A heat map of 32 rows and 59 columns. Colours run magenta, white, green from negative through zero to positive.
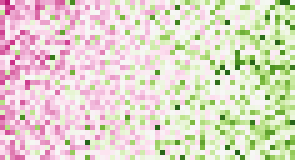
Fine speckle covers the field. There are no regular stripes. The field climbs toward the right. On average the colour sits 50% of the way up the scale.
